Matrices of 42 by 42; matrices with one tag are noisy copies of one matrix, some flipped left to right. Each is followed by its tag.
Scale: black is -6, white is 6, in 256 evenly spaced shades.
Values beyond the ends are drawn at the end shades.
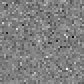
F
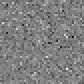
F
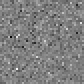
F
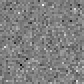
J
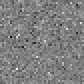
F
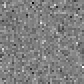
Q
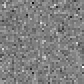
Q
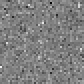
Q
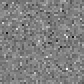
F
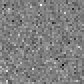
J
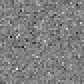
F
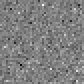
J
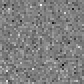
J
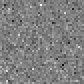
J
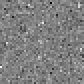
Q
